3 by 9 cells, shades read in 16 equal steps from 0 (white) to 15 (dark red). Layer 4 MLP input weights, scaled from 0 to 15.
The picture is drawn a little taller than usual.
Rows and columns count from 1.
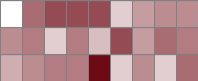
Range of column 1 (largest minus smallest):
7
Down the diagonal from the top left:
0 8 8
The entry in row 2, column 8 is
9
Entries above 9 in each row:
3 1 1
